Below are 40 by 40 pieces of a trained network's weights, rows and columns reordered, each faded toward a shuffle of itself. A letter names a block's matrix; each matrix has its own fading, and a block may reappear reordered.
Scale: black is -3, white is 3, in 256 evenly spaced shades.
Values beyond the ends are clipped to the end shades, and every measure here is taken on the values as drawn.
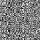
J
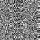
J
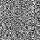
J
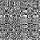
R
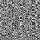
J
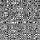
R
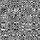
R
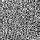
J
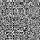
J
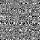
R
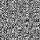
J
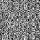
J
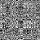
R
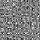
R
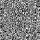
J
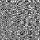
R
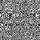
R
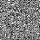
J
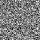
J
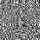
R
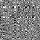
R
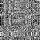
J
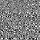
R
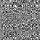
R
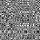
R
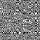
R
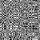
R
